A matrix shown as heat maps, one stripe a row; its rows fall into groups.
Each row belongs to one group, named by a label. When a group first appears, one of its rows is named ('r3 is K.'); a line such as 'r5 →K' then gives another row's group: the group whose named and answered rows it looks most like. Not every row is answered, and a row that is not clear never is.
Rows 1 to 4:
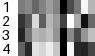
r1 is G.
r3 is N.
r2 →N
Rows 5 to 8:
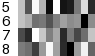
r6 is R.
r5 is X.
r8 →G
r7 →N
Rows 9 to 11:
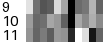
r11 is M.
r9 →G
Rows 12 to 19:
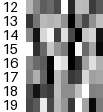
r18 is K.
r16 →G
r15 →M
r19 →N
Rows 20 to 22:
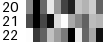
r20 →M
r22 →M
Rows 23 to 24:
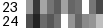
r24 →K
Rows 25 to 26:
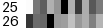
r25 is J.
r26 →K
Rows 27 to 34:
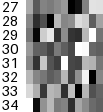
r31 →X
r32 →R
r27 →G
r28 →K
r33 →J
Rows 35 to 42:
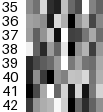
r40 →K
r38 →R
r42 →N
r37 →X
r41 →N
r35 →X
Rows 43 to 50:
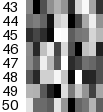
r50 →G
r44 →G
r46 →X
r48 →N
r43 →M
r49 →R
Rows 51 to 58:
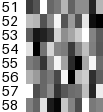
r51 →N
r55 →G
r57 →R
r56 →R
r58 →X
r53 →K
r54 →M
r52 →J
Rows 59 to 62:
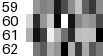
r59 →R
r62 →J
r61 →M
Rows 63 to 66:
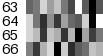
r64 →R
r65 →J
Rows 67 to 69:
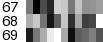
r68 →R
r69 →N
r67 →K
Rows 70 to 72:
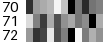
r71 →R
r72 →M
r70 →N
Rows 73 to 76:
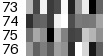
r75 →G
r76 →M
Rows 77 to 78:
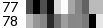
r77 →K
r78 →R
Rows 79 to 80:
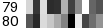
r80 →N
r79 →X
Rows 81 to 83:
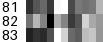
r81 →K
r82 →G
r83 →K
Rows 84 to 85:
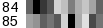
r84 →K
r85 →R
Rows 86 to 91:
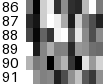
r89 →M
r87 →N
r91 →R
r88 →K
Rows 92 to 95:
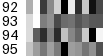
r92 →J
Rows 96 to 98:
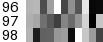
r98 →M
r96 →J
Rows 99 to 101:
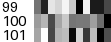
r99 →N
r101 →J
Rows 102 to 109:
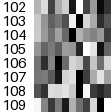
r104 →J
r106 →K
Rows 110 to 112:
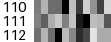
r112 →G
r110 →R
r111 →X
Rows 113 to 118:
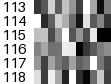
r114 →M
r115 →J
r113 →N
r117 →X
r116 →G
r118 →X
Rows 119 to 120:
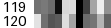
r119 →G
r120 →G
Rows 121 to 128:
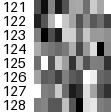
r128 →M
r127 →M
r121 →K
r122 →N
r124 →R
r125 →J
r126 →M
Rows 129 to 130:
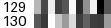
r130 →N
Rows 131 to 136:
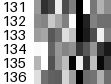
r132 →X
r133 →G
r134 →J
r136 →G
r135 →J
